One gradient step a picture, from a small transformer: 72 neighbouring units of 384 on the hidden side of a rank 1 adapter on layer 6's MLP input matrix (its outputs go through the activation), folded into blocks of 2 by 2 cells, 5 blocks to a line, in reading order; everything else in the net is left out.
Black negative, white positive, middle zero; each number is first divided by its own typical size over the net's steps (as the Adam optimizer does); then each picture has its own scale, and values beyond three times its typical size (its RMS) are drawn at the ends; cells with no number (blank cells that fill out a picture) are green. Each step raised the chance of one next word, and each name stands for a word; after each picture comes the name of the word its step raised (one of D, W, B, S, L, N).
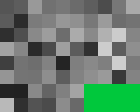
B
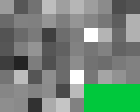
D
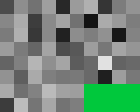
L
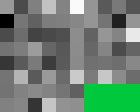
D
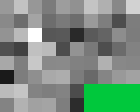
B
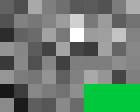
B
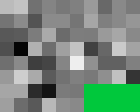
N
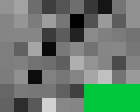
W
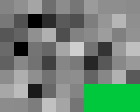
N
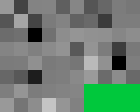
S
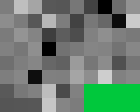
W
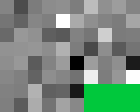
L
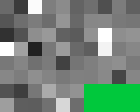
B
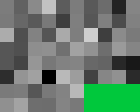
D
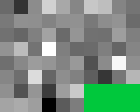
W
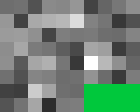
N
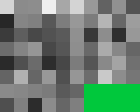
D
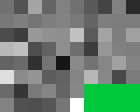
B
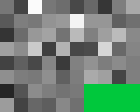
B
